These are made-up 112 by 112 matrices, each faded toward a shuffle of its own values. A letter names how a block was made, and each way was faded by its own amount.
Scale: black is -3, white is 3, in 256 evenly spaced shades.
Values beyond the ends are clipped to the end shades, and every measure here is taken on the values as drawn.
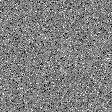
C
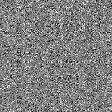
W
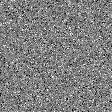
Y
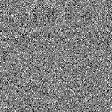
W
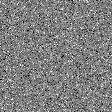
Y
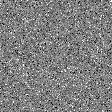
C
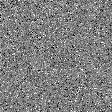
Y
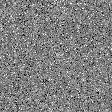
Y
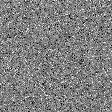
Y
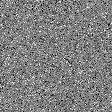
Y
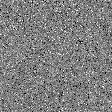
C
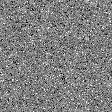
Y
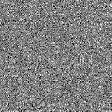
W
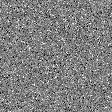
Y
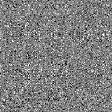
W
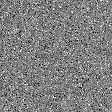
C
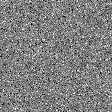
Y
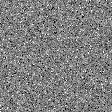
Y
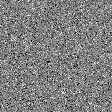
Y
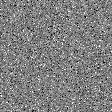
C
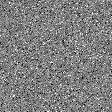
Y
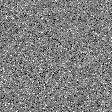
Y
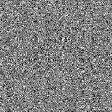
W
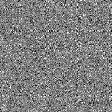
W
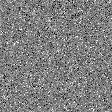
C
